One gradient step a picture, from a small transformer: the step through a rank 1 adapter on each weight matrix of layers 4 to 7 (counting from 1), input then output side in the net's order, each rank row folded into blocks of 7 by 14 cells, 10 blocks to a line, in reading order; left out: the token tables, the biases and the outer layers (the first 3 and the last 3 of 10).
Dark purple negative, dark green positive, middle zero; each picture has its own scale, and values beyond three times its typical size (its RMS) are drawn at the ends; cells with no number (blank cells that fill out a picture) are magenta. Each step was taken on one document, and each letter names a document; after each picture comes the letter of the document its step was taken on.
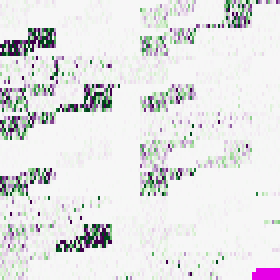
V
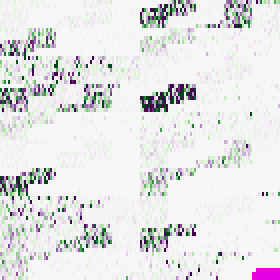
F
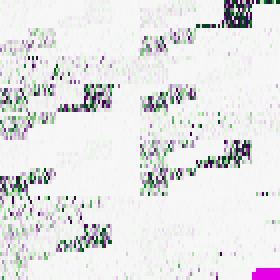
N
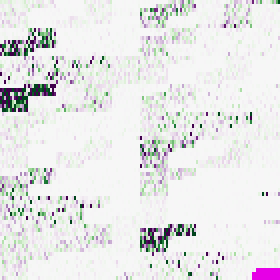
V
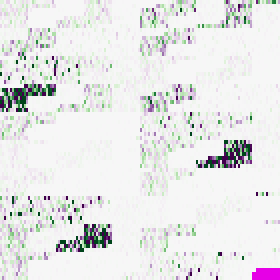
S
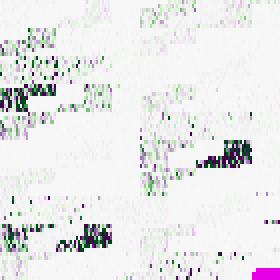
S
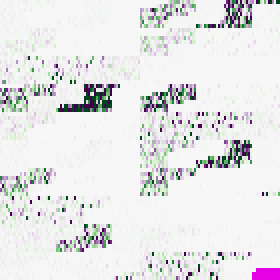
F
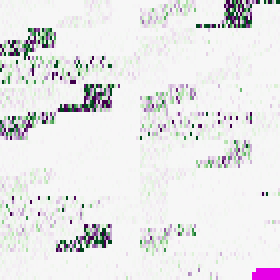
N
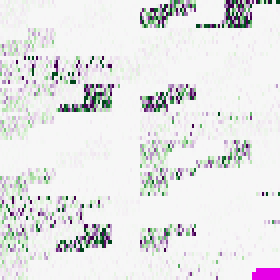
F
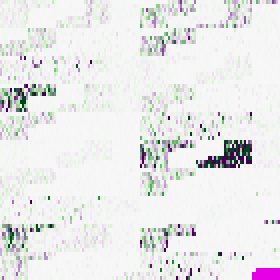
S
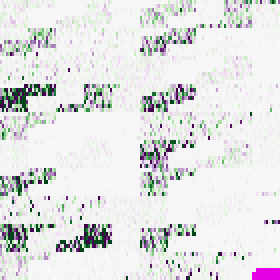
S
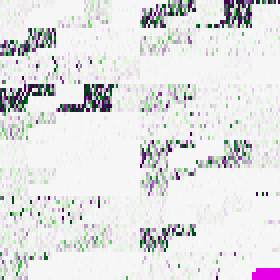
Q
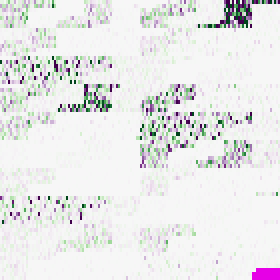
Q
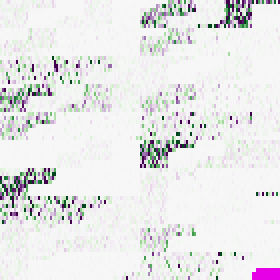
Q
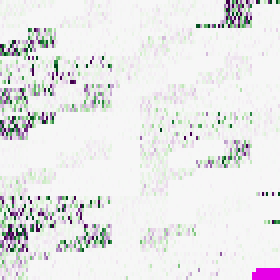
N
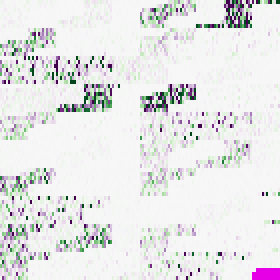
F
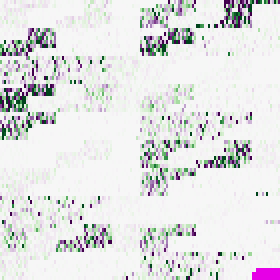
Q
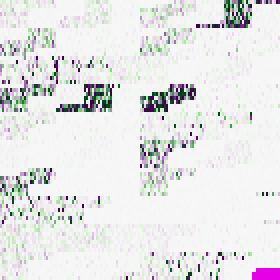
V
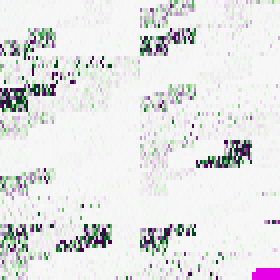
V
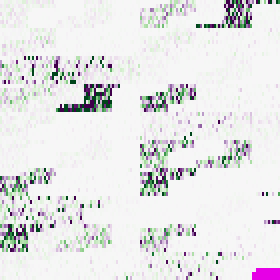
F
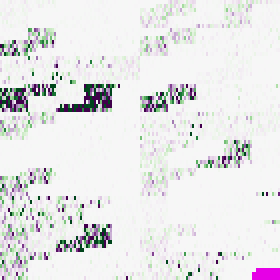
N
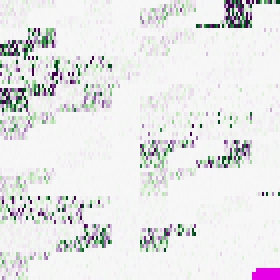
N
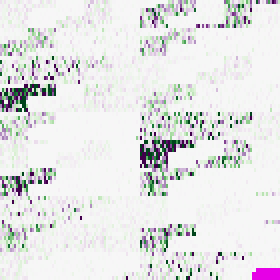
S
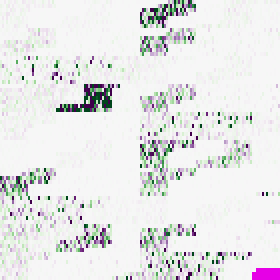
F
